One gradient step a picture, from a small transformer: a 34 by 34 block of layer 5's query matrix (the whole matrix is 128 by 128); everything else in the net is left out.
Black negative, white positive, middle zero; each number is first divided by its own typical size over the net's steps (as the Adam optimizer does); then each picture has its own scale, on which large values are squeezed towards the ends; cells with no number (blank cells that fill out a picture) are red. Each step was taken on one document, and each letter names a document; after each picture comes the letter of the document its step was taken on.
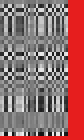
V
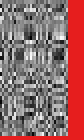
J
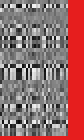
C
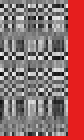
J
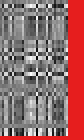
J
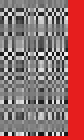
V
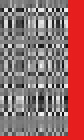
V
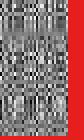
J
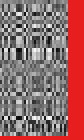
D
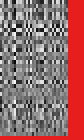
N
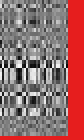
C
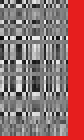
C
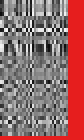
N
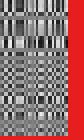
V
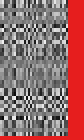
N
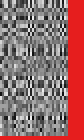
N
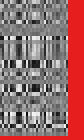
C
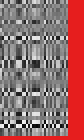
C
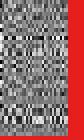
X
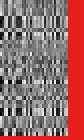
X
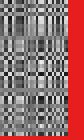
V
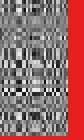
C
